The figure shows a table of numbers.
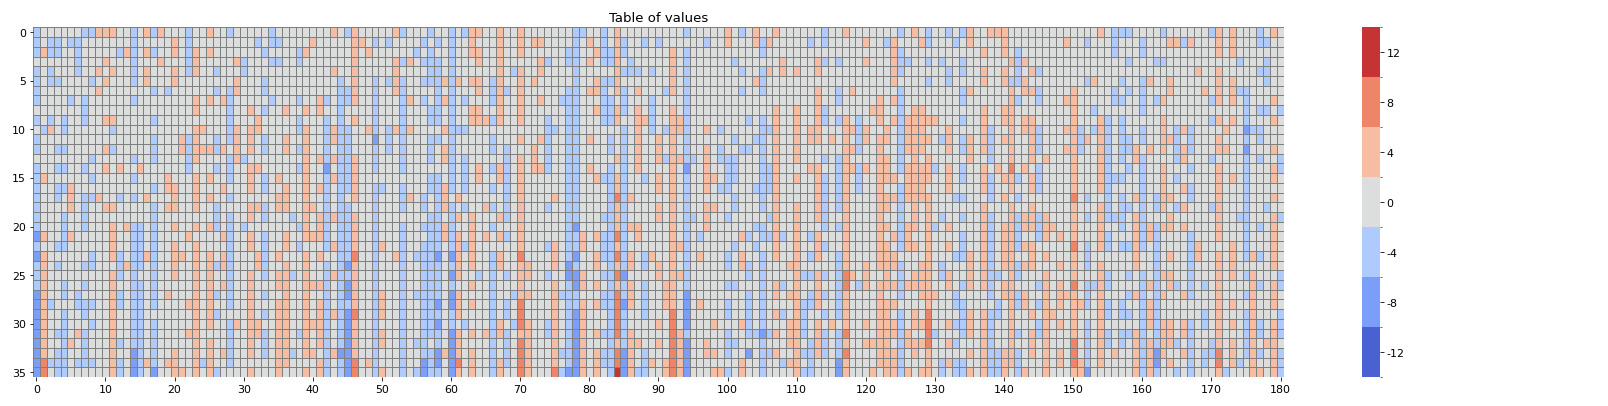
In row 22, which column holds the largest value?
150
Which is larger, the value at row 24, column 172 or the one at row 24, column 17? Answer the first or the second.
the first
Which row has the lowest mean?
7
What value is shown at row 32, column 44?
-4
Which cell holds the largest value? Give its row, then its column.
35, 84
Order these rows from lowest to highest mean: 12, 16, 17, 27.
27, 16, 12, 17
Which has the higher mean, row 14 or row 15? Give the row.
15
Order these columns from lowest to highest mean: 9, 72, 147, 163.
147, 9, 72, 163
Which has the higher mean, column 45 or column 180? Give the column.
180
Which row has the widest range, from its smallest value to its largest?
35
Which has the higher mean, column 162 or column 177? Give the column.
177
